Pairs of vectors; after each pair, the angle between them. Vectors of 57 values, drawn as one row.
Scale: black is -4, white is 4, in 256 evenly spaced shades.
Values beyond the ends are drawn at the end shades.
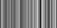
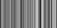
nearly parallel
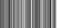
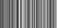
partly aligned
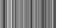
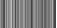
nearly parallel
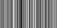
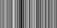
nearly parallel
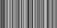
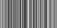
nearly opposite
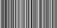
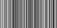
orthogonal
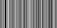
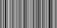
nearly parallel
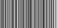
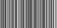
nearly parallel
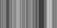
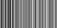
orthogonal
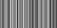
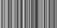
partly aligned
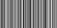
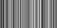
orthogonal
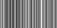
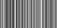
nearly parallel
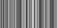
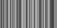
nearly parallel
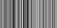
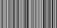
partly aligned
